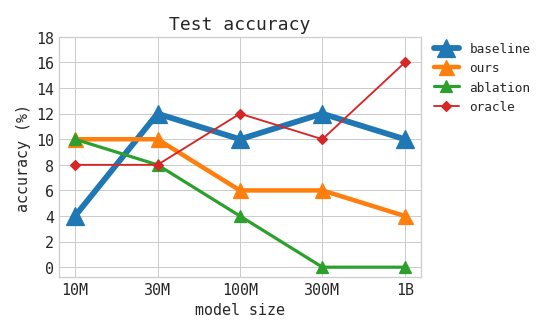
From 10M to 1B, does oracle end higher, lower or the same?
higher
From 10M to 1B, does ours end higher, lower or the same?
lower
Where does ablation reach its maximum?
10M
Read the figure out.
Title: Test accuracy
x-axis: model size, ticks 10M 30M 100M 300M 1B
y-axis: accuracy (%), ticks 0 2 4 6 8 10 12 14 16 18
Legend: baseline, ours, ablation, oracle
Values:
baseline: 4 12 10 12 10
ours: 10 10 6 6 4
ablation: 10 8 4 0 0
oracle: 8 8 12 10 16
